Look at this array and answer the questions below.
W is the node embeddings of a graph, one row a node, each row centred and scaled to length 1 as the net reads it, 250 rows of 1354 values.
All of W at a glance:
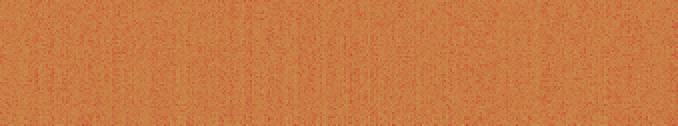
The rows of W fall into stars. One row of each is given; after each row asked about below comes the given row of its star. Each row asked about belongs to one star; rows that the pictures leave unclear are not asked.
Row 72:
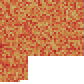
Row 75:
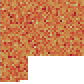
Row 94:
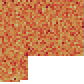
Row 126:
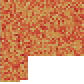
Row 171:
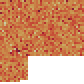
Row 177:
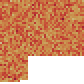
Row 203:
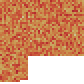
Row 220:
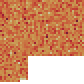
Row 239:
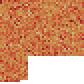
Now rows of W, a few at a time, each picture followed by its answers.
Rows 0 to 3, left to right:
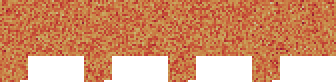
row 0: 94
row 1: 239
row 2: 239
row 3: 94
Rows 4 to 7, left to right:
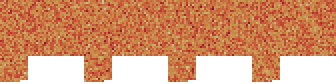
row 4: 220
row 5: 94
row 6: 75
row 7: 171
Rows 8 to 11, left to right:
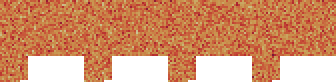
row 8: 72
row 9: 94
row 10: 220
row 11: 126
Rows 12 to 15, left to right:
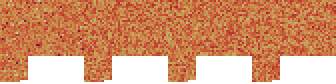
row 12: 126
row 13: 220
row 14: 177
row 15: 72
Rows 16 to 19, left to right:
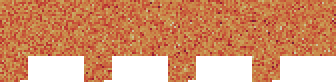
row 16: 72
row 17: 75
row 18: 171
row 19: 177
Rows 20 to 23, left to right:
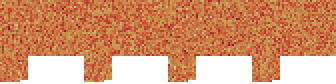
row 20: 94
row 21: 177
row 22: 171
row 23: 203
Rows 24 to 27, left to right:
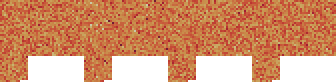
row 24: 220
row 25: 126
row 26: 126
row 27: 171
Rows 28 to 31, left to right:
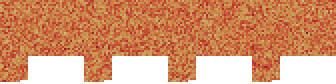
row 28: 72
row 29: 94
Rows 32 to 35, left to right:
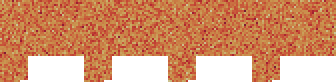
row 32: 94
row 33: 220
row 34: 94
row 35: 203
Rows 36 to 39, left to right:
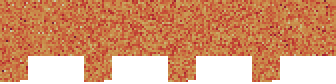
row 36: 126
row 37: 171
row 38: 220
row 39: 75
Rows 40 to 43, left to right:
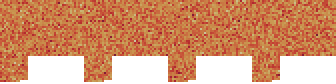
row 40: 72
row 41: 171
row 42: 239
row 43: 72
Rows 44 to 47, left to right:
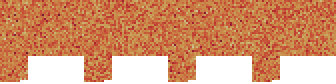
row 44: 220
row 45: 220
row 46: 239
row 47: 239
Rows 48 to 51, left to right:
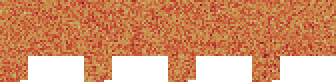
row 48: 239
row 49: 171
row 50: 220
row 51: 72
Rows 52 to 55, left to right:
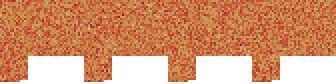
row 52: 239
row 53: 72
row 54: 203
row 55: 239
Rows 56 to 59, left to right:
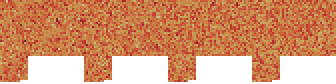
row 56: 177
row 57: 72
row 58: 220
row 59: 94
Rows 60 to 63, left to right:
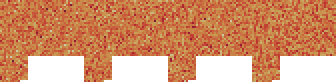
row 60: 177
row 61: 239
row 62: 203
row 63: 126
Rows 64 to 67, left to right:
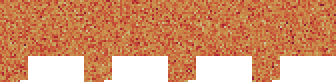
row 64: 72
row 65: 171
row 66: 72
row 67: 177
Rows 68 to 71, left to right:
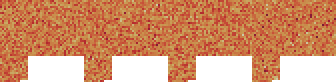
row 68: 171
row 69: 203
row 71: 220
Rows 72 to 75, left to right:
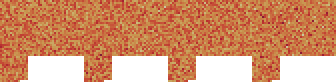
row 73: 75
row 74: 220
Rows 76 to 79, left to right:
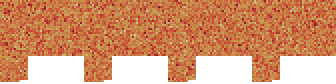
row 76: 75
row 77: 75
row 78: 177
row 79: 94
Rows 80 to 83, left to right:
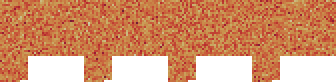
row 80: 239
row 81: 171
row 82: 75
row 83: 239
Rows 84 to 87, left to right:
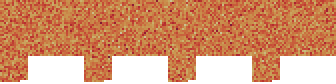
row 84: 75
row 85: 75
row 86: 94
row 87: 203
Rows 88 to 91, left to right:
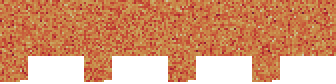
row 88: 72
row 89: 239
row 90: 239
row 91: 171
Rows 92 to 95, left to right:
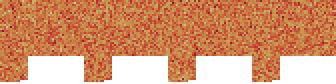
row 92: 171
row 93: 203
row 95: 203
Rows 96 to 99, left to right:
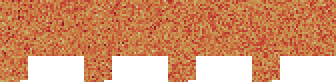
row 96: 94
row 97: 220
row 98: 177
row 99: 239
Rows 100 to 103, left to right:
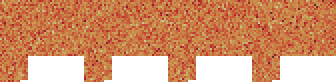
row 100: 94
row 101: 177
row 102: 94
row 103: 126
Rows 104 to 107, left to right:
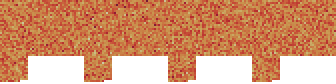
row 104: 94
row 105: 220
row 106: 220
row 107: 203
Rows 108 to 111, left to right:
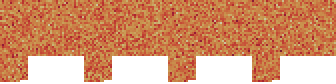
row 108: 72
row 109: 239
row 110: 75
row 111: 239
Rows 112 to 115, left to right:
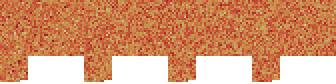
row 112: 220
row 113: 126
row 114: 94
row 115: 177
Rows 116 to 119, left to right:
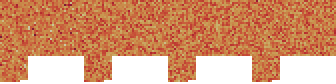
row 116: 177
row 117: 239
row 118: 75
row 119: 75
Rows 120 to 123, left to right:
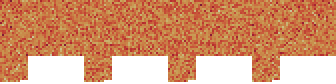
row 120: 171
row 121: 75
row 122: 220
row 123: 94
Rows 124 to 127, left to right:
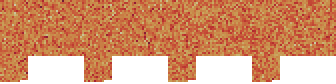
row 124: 220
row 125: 239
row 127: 239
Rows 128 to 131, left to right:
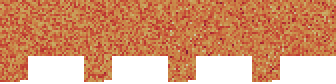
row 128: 72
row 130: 171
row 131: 72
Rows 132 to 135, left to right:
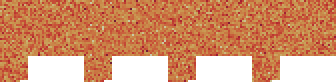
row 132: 239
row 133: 126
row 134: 72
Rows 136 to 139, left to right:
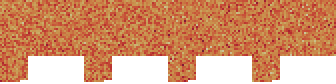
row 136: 72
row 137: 75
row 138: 203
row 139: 94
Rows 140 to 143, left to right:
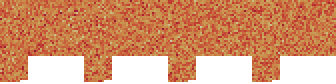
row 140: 203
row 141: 72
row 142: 75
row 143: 94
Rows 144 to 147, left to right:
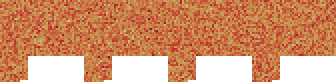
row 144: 171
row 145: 75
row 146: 203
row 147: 239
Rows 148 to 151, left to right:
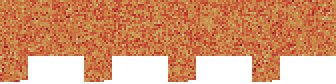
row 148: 203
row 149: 220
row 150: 203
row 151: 203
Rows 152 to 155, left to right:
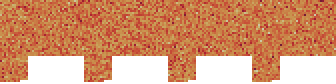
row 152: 239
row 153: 72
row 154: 203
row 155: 126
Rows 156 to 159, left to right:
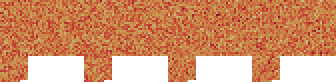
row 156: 171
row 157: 72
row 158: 239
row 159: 75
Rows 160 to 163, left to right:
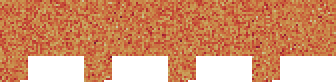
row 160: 203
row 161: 220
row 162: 203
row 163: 203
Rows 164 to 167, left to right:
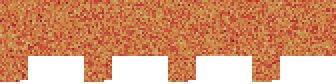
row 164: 72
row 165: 72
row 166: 126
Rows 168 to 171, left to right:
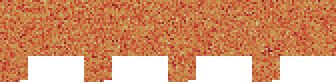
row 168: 239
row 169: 75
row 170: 203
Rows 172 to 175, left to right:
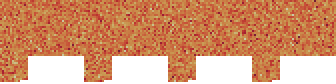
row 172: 203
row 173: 203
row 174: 171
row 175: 220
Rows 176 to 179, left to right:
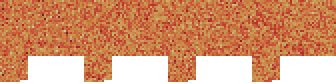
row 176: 220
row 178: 72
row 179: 72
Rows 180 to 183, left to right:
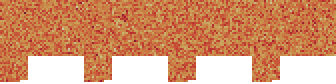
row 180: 239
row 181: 72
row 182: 75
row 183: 94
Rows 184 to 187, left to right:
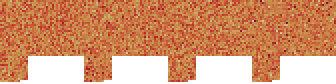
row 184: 94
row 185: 239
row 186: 72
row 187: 177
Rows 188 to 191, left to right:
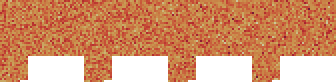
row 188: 126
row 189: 177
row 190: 75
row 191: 171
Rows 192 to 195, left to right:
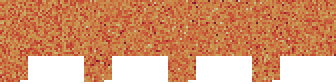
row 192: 203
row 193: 177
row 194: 126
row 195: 203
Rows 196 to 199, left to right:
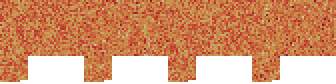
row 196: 177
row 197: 171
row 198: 126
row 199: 220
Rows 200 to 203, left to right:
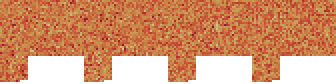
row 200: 72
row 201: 203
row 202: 75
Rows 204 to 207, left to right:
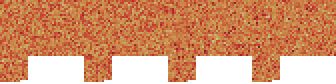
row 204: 72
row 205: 94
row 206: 75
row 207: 203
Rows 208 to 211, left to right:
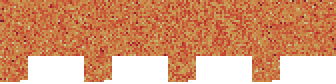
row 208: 177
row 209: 171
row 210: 171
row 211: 126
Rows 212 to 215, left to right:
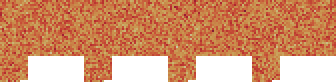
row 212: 177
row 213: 75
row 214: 94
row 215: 239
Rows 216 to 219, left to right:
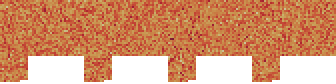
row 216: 75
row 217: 94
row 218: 203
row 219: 171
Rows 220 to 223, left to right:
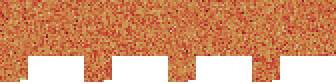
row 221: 72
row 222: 171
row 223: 94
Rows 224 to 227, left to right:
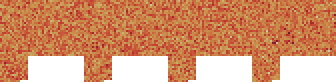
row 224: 239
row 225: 72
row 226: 220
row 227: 177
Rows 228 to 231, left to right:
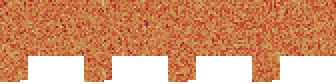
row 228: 94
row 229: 94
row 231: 239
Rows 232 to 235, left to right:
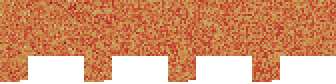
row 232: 239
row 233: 75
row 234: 203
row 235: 239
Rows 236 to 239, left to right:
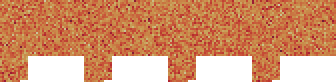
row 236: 239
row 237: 75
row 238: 75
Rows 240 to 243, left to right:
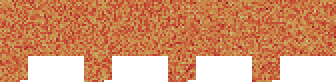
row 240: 126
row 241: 94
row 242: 72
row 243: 75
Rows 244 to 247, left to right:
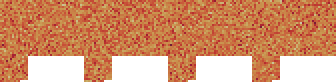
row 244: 72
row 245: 177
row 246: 72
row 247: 94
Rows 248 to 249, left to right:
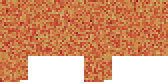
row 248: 75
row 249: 239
